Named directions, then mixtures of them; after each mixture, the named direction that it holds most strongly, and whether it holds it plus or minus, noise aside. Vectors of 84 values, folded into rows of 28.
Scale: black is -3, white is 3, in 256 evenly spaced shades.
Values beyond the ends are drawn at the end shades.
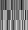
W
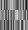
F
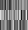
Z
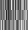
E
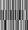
Z, minus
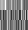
W, minus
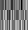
W, plus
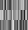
Z, plus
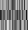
F, minus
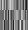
F, plus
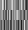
F, plus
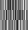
E, plus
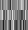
W, minus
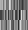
Z, minus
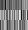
Z, plus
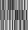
F, minus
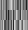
F, plus
